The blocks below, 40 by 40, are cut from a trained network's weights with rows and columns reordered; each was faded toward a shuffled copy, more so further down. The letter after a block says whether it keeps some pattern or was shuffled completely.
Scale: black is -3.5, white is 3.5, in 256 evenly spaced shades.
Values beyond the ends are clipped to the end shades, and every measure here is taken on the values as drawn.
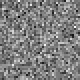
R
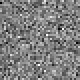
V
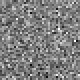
V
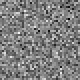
V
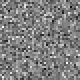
R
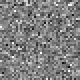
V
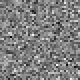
V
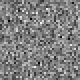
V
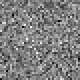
R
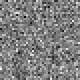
R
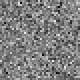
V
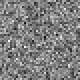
R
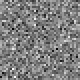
R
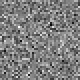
V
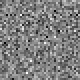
V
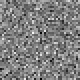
R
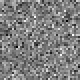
R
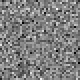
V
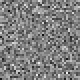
R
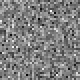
R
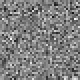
V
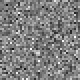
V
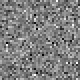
R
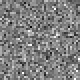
R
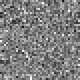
R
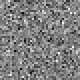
R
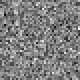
R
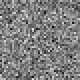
R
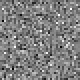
R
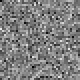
V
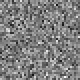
R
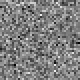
V
